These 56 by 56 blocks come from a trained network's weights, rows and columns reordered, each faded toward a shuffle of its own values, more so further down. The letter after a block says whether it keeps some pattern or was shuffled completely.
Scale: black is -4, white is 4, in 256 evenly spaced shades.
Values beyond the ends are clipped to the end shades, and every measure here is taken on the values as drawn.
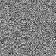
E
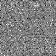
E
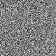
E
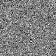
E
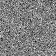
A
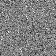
A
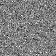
A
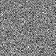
E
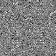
E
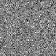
E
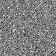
E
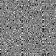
E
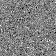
A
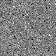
E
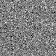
E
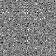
E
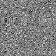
E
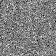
A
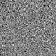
E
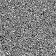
A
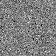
A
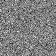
A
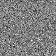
E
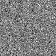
A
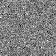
E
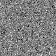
A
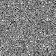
E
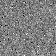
A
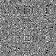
E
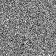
A
